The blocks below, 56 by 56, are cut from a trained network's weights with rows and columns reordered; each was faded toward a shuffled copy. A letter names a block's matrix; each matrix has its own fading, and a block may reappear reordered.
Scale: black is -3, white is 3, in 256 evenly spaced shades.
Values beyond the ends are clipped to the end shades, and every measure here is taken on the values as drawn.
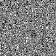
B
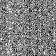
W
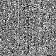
W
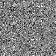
B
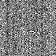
W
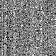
W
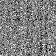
W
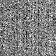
W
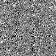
B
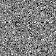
B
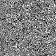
B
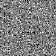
B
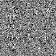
B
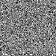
B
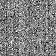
W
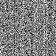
W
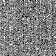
W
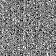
W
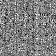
W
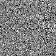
B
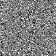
B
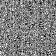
W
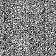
W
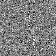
B
